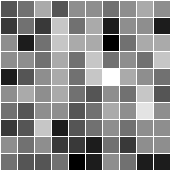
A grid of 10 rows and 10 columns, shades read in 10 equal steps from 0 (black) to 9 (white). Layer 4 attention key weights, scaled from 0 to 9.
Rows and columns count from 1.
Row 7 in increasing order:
3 3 4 4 5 5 5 5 6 8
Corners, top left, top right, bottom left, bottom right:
3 5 4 1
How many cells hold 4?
23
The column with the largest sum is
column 9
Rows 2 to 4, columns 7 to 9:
1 5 5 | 0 4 6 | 4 5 4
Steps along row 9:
down up down same down up down up same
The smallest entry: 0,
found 2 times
